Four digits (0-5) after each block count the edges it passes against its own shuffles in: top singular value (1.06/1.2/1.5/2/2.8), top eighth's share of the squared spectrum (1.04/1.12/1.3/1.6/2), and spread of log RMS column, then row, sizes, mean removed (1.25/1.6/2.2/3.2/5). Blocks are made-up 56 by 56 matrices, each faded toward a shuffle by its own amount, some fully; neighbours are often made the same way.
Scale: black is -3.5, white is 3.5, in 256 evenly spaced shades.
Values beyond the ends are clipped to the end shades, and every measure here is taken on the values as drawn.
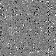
3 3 1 0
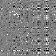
4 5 3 2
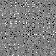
3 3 2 2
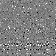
3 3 1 2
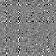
4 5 3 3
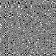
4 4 2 2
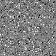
3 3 1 1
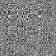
4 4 2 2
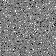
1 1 0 0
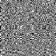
4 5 3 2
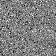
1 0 0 0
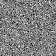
1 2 0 1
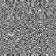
4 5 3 2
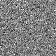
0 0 0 0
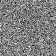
0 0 0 0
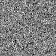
0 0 0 0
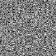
3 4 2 2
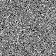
0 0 0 0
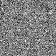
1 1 0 0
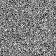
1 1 0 0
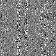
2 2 3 0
